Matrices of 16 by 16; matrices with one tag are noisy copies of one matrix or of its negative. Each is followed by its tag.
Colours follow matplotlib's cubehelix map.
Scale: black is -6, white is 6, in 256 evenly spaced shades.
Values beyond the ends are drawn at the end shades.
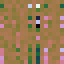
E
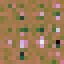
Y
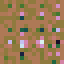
Y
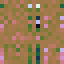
E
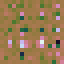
Y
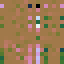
E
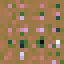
Y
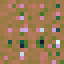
Y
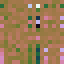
E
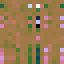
E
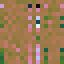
E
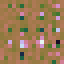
Y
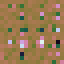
Y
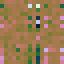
E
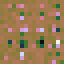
Y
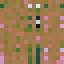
E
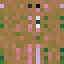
E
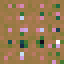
Y
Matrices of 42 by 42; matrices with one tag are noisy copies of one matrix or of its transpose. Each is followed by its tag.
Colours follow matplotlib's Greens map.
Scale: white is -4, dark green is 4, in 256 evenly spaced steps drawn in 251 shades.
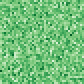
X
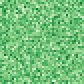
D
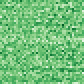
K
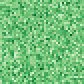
X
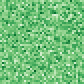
X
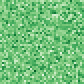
X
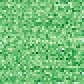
K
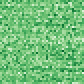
K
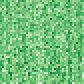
K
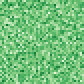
D
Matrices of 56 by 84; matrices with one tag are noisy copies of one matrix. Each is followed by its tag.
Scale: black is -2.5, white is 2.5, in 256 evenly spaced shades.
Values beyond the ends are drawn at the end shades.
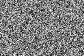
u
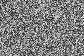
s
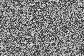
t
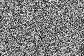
t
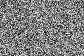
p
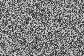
u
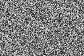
u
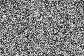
p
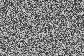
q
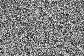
p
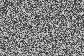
q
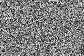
t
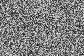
s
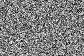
q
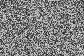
p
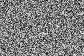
q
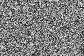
t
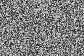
s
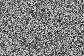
u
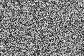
t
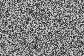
u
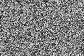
t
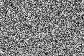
q
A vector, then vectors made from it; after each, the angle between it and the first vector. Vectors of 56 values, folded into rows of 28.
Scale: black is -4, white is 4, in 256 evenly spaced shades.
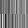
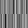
partly aligned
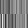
nearly parallel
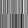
orthogonal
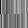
partly aligned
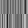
partly opposed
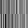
nearly parallel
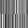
nearly parallel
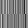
partly opposed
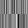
orthogonal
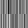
partly aligned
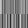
partly opposed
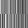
nearly opposite
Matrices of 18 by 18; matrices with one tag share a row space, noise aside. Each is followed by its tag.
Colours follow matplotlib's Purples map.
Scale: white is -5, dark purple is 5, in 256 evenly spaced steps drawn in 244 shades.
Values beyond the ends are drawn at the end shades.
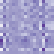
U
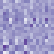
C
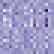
C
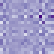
U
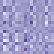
C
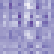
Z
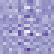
Z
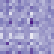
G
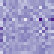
U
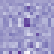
Z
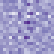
Z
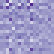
G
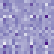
C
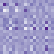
C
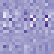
C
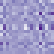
U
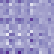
G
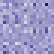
C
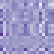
U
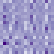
C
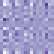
C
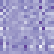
U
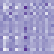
C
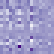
G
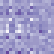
G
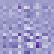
Z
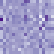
U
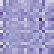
U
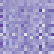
U
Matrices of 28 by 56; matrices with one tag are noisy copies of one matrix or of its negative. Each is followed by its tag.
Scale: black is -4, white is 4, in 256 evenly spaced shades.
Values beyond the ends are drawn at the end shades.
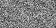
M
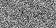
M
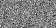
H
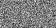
H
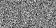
H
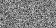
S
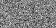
S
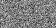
S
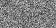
M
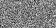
H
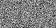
H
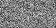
M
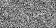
M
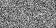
M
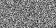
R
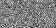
R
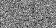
S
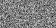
S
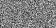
H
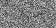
M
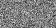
H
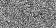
M
